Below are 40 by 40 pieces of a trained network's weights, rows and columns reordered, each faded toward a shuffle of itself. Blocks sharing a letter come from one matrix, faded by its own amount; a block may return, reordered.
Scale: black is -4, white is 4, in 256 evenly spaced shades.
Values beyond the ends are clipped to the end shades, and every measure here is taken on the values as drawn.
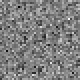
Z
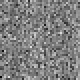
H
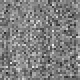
H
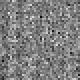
H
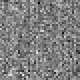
H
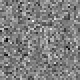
Z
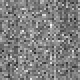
H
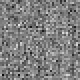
H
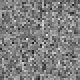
Z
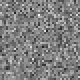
Z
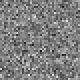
Z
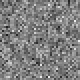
Z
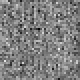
H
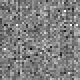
H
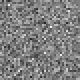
Z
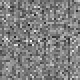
H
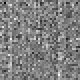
H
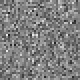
Z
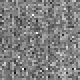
H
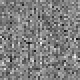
H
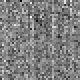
H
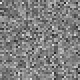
Z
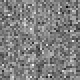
H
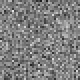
Z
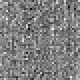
H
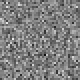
Z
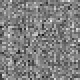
H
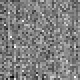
H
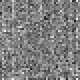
H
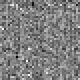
H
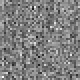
H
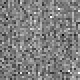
H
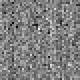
H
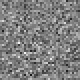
Z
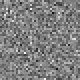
Z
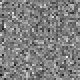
Z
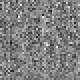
H
